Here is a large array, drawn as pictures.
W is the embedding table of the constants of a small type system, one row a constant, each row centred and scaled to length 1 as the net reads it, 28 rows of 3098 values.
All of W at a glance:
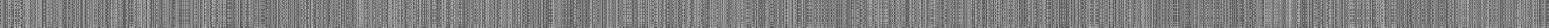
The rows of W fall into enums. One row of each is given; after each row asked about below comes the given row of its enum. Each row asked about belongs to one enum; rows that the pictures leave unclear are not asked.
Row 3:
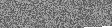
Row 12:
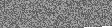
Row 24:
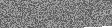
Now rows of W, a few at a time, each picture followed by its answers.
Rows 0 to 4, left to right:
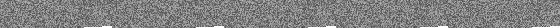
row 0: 3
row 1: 12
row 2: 3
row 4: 24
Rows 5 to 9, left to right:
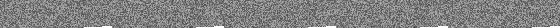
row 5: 12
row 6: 3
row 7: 24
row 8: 3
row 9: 12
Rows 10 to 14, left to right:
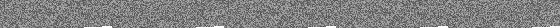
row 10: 12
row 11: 24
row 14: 24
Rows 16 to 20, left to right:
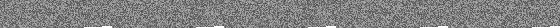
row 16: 12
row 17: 3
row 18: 3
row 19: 12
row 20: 12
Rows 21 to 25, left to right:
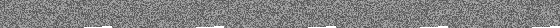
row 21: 12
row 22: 24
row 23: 12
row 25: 3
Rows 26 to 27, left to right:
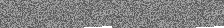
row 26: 24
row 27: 24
